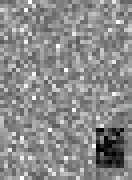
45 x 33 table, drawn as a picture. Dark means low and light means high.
Neither half mirrors the other. The bottom right is the ninth with the lowest average. In the bottom right lies a patch that is lower than the rest. No single row or column stands out from its neighbours. No regular stripes run through it. A few values lie far out on both sides of the bulk.
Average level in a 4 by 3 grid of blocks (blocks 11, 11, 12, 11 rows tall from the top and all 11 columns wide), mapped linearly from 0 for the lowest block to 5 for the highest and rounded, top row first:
5 4 5
5 5 5
5 5 4
5 5 0
